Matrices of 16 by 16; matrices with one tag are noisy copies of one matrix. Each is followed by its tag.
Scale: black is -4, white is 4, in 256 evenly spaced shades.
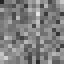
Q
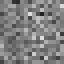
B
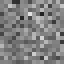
B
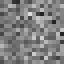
B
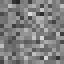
B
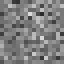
B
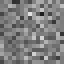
B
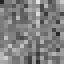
Q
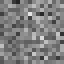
B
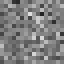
B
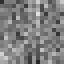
Q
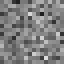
B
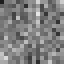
Q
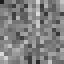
Q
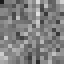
Q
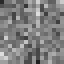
Q
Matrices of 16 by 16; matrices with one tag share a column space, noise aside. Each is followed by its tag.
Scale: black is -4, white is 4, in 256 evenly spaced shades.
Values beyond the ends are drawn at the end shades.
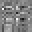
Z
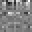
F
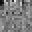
F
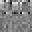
F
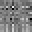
Z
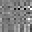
Z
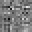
Z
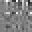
F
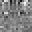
F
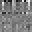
F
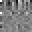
F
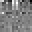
F
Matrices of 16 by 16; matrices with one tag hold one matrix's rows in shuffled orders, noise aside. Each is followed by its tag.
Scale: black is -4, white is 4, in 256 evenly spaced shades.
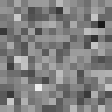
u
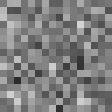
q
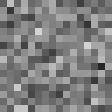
u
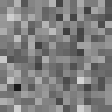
q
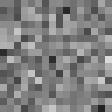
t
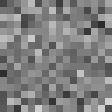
t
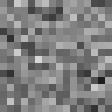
u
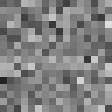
t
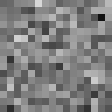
u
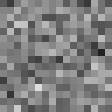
u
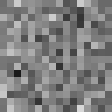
q
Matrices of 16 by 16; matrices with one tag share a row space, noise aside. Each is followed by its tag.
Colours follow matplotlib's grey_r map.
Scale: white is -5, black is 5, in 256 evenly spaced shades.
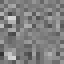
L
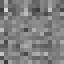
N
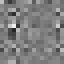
L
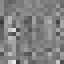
L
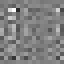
L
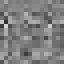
N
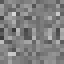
L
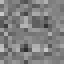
N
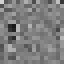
L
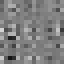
L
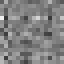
N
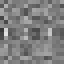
N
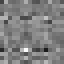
N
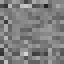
N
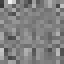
L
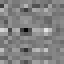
N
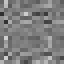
N
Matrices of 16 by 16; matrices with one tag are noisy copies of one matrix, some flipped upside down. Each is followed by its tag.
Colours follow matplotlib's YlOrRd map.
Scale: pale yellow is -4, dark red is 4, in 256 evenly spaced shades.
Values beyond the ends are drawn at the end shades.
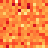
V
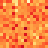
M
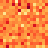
V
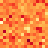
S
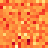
V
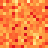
M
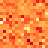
S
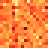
M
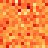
V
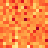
M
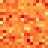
S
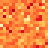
S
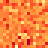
V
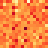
M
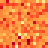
V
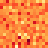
V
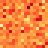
S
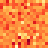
V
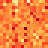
M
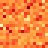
S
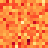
V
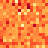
V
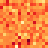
V
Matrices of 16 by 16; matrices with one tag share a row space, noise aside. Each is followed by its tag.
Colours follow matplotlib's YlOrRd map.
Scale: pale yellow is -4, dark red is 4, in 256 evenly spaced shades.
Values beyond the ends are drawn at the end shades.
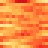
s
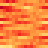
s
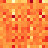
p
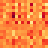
p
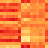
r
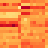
r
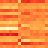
r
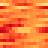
s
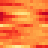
s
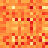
p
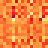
p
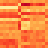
r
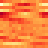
s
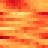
s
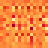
p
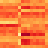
r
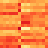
r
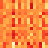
p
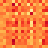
p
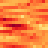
s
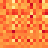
p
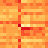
r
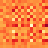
p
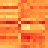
r
